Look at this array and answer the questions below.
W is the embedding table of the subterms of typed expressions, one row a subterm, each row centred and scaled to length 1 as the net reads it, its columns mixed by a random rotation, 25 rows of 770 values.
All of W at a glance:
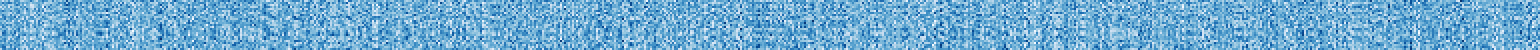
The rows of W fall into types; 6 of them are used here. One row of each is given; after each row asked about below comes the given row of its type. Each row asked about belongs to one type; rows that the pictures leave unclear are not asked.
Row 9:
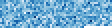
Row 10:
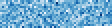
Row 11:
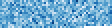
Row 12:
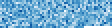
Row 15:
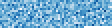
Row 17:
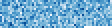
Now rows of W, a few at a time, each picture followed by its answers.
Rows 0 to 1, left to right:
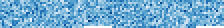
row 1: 12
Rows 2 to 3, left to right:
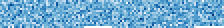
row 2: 15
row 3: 10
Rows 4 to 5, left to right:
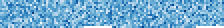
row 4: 11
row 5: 12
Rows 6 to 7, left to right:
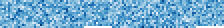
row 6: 15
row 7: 10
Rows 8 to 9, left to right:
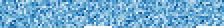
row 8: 17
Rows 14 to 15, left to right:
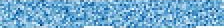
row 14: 15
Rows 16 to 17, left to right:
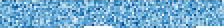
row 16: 17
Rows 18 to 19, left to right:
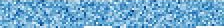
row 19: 15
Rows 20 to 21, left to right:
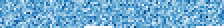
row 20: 9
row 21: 11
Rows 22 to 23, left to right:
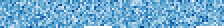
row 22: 12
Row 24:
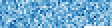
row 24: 17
